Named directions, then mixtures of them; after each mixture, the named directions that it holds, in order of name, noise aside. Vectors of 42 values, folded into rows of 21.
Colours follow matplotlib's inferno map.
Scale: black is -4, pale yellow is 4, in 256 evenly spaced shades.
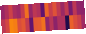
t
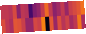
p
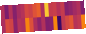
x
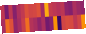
x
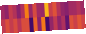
p, t, x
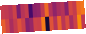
p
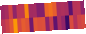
t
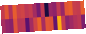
x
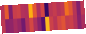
p, t, x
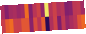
p, t, x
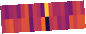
p, t, x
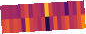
p, x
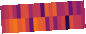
t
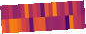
t
